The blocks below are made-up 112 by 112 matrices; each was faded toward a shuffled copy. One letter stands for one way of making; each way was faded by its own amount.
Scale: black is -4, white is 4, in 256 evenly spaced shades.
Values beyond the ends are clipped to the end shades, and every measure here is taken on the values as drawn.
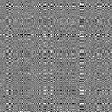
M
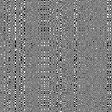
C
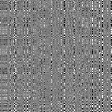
C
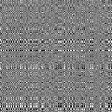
M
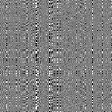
C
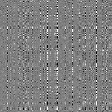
C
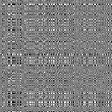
M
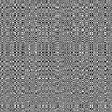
M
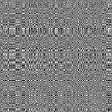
M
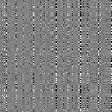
C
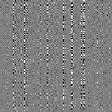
C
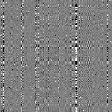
C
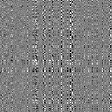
C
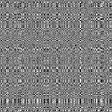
M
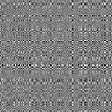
M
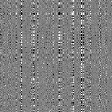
C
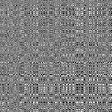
M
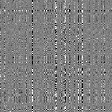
C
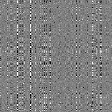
C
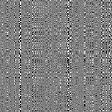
C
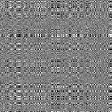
M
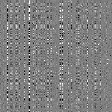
C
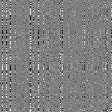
C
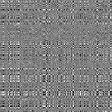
M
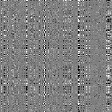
C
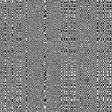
C
